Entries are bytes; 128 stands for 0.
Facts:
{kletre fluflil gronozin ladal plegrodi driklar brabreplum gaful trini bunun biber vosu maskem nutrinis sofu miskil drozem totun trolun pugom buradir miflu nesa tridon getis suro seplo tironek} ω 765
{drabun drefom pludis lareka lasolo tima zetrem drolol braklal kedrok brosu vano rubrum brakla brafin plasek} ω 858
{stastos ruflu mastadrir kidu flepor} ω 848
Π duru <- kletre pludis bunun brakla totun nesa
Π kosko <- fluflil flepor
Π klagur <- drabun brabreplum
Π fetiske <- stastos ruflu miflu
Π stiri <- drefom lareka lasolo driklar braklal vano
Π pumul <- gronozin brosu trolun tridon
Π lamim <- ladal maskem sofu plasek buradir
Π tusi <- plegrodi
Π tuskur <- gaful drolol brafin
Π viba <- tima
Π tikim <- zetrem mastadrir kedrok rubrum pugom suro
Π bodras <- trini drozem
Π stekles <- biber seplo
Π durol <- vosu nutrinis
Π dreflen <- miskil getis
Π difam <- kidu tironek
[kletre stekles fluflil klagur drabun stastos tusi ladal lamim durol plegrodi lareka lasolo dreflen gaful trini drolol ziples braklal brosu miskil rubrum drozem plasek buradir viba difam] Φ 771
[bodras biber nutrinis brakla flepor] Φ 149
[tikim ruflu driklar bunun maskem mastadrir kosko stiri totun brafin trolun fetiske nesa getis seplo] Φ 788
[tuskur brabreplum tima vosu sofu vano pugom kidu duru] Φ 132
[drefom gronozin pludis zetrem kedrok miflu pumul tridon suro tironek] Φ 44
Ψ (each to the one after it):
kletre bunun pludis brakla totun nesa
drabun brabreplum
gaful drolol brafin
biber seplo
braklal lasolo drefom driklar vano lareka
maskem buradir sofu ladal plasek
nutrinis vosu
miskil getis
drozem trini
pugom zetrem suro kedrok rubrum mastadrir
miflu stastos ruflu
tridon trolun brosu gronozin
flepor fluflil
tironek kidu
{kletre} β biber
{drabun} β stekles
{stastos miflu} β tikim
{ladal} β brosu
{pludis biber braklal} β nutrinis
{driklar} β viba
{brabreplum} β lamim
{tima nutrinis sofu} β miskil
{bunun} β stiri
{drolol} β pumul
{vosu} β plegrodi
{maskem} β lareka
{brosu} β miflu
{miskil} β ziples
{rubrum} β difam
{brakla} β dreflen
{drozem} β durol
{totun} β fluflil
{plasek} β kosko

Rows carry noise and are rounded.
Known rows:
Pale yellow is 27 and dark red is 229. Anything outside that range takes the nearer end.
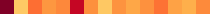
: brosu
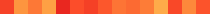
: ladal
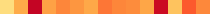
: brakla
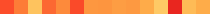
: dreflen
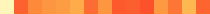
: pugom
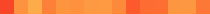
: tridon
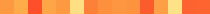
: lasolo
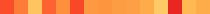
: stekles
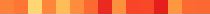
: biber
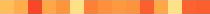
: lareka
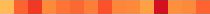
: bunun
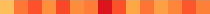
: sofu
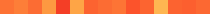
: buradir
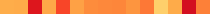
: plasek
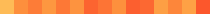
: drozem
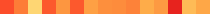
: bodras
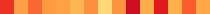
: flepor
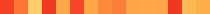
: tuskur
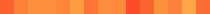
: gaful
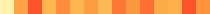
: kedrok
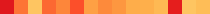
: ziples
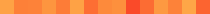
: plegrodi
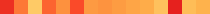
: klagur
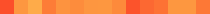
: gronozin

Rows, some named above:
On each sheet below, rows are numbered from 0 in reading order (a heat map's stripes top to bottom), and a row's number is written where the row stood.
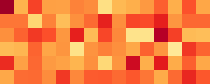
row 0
stastos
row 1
biber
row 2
duru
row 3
drefom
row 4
flepor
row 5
maskem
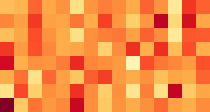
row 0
drefom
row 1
pludis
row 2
vano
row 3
kidu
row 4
miflu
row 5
stiri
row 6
tikim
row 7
brosu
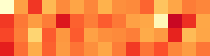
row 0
rubrum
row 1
lamim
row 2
bodras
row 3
trolun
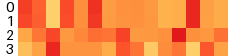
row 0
kosko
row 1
kosko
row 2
kletre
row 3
tima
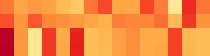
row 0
braklal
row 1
brafin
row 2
pumul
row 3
pumul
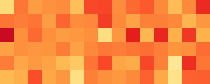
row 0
driklar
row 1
miskil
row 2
ruflu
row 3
tironek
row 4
braklal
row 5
lareka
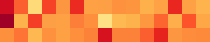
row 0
fetiske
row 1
stastos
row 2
nutrinis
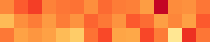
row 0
nesa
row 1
drozem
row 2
braklal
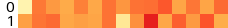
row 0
suro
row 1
mastadrir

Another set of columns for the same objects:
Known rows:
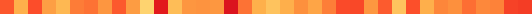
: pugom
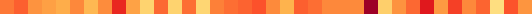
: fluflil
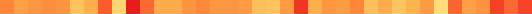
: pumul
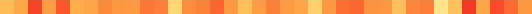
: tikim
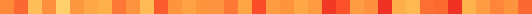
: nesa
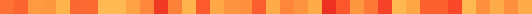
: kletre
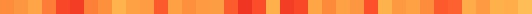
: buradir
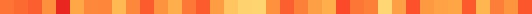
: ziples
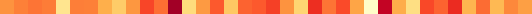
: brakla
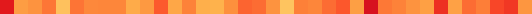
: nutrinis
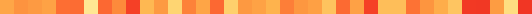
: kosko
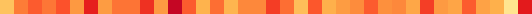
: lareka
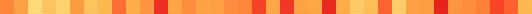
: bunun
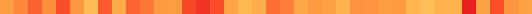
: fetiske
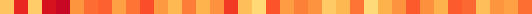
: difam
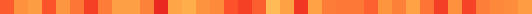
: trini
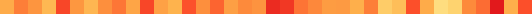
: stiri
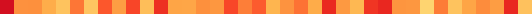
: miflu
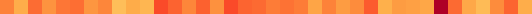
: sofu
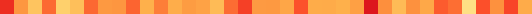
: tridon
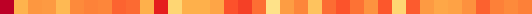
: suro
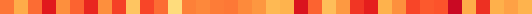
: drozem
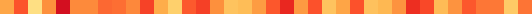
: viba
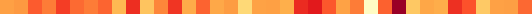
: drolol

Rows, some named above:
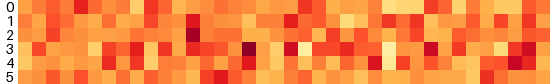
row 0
lamim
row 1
brosu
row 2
tima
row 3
kidu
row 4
mastadrir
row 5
fetiske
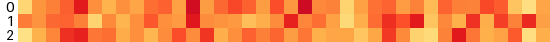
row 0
plasek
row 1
brosu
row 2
maskem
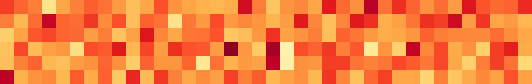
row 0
miskil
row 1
drozem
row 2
bodras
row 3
kidu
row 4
flepor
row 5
miflu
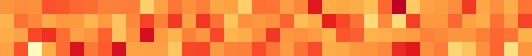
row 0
brafin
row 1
duru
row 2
bodras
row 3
driklar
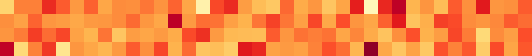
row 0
rubrum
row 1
tima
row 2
tuskur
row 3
biber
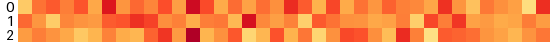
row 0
lareka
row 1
tironek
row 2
pludis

